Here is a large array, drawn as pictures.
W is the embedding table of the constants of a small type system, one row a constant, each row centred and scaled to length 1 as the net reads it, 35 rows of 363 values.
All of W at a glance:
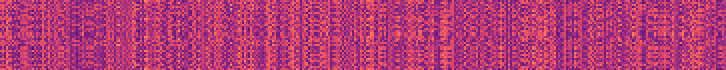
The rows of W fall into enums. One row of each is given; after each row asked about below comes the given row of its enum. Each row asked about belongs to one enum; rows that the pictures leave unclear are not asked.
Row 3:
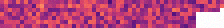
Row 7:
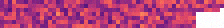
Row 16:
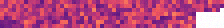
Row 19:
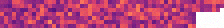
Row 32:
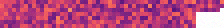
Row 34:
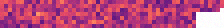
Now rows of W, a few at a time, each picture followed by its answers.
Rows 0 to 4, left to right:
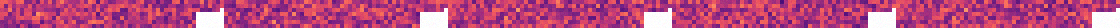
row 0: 34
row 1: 19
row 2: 32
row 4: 32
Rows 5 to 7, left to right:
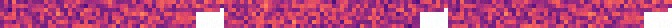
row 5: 7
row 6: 3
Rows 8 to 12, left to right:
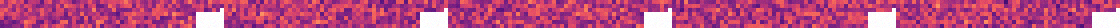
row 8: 16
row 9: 34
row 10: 19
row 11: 7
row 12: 3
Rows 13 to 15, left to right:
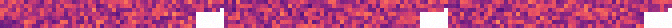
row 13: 16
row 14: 7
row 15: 19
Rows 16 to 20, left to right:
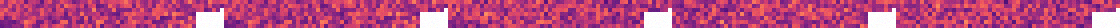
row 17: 16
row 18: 34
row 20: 3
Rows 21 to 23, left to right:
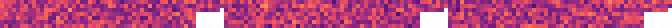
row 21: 32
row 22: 3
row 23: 7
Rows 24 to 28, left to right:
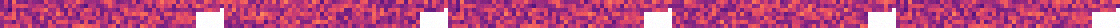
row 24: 7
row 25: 34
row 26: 7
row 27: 19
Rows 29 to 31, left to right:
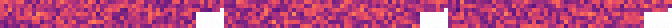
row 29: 34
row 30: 19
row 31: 7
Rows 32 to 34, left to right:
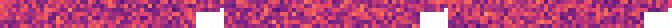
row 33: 19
